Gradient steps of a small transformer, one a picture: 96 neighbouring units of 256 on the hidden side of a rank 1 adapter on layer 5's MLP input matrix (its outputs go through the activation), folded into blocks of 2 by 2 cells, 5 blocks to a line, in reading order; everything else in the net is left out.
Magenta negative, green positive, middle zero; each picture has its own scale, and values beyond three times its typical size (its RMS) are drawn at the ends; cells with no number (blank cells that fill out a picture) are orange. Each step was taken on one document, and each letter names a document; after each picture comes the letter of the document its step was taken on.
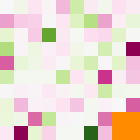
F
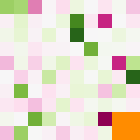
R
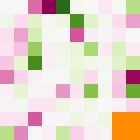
R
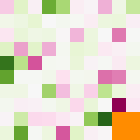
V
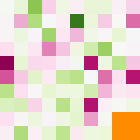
F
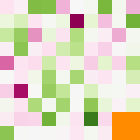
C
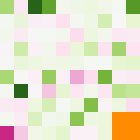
R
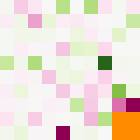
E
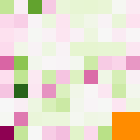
C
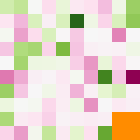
F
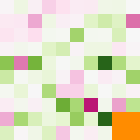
E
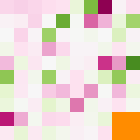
E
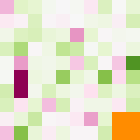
C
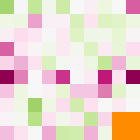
C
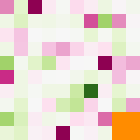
E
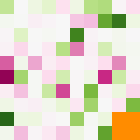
E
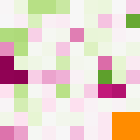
C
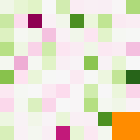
F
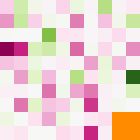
F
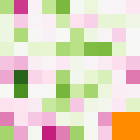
C
